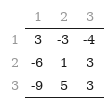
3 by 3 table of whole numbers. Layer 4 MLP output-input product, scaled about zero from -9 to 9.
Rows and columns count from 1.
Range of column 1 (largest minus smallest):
12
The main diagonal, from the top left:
3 1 3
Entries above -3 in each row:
1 2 2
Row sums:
-4 -2 -1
